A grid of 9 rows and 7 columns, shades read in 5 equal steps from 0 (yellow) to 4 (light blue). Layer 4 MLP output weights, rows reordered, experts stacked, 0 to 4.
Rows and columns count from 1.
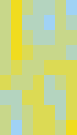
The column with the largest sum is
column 5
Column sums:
18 13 17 17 21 19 16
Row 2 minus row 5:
0 -1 1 1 3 1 2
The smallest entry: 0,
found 5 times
